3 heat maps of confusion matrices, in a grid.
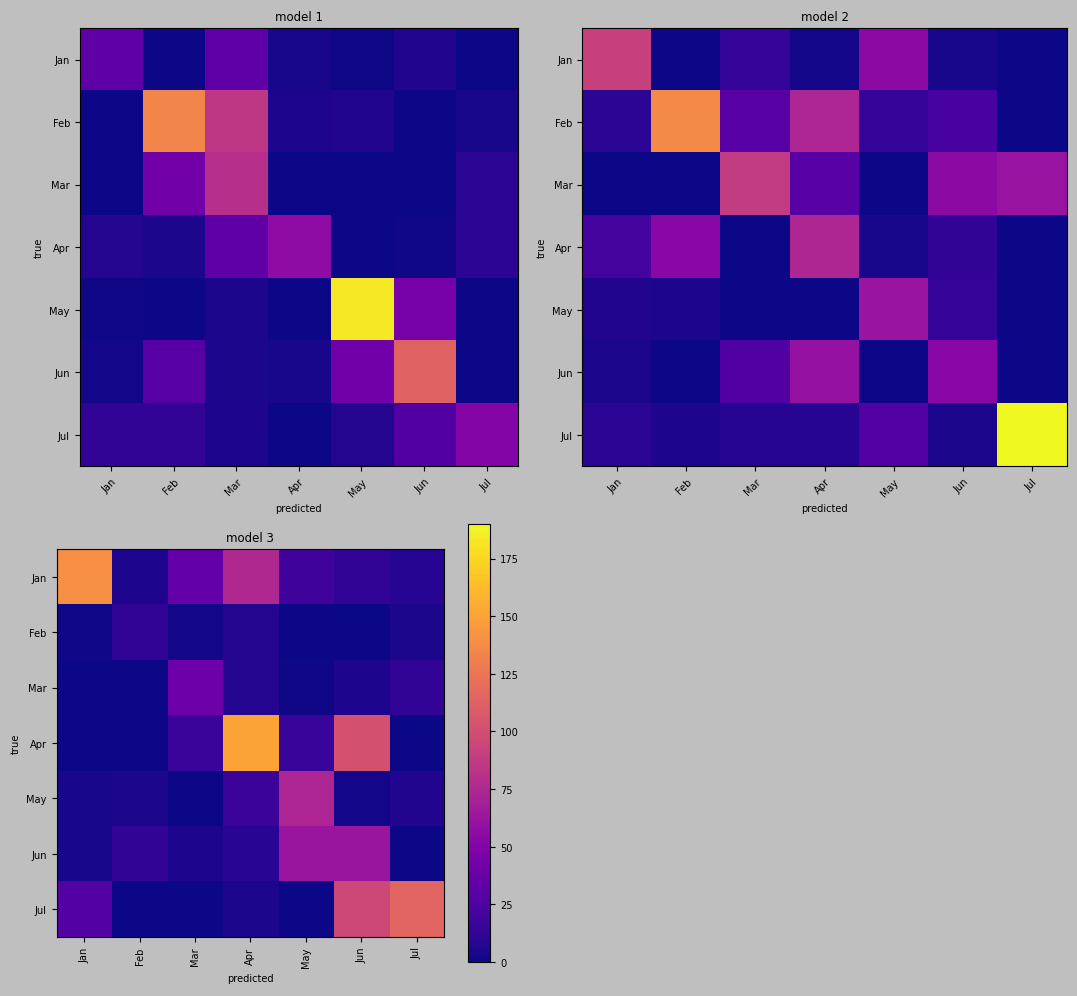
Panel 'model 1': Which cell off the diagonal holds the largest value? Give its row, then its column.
Feb, Mar
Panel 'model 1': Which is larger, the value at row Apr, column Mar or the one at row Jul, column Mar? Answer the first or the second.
the first
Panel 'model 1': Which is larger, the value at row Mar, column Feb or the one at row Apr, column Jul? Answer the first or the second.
the first
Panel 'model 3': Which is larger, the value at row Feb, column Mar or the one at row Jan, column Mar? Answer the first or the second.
the second
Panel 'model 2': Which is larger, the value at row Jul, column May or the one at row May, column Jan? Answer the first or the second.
the first
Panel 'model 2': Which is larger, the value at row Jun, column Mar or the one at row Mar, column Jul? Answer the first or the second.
the second
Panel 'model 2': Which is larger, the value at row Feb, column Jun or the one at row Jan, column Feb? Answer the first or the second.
the first
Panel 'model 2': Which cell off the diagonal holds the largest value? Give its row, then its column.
Feb, Apr
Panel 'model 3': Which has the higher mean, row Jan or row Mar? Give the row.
Jan
